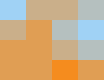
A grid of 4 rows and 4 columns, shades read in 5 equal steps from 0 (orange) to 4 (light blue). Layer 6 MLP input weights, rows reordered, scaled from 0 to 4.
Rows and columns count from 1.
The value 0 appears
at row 4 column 3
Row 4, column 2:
1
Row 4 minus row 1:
-3 -1 -2 -2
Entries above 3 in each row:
1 1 0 0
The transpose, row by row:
4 2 1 1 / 2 1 1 1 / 2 3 2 0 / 3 4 3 1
